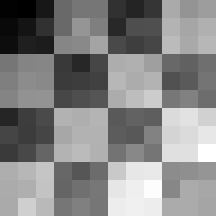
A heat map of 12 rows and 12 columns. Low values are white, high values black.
Grain: checkered. Slope: up to the top left. Lone odd cells: none. Average level on the scale: 50%.
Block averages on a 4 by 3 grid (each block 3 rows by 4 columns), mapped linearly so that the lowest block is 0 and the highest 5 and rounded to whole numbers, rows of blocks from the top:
532 | 322 | 320 | 111
